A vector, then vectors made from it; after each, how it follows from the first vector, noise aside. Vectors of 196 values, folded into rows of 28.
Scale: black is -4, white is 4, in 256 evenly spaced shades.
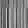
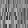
sign-scrambled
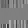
partly zeroed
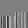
partly zeroed
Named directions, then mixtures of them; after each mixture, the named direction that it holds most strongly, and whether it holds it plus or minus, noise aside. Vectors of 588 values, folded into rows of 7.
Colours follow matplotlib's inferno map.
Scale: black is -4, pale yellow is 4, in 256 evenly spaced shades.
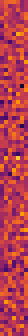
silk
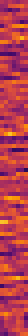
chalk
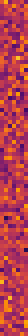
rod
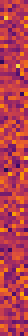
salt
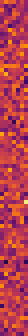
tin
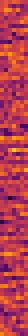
chalk, minus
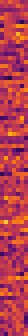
chalk, plus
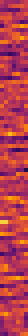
chalk, plus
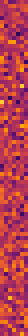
silk, minus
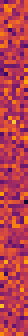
tin, minus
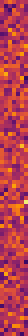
tin, plus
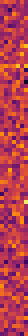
tin, plus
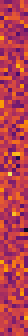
silk, minus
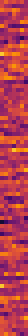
chalk, minus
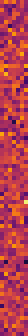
tin, plus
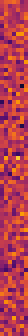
silk, plus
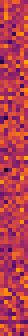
salt, plus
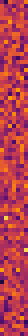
rod, minus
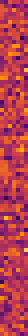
rod, minus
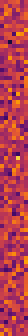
silk, plus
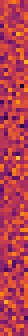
silk, plus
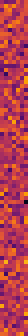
tin, minus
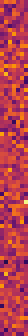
tin, plus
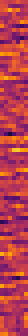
chalk, minus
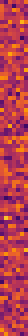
rod, minus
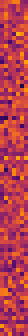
silk, plus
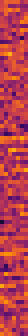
chalk, minus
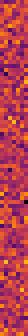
tin, minus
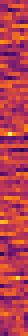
chalk, plus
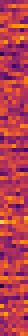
chalk, plus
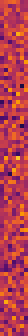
silk, plus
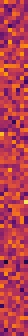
tin, plus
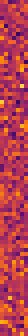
silk, minus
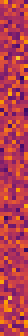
rod, plus
